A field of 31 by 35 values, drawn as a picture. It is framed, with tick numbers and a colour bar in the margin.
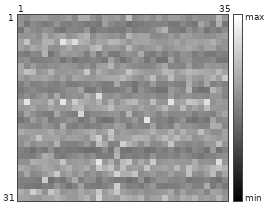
Slope: none. Seam: none. Odd rows or columns: none. Stripes: horizontal, repeating 6 times. Average level on the scale: 60%. Roughest part: bottom middle.
